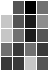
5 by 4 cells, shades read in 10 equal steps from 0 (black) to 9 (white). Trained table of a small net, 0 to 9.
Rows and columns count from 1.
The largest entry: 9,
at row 1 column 1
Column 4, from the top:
4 5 3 2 3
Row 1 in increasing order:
0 3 4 9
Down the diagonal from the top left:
9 3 1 2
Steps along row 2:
down down up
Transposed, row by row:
9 7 7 4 2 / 3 3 4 2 2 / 0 1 1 4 7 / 4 5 3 2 3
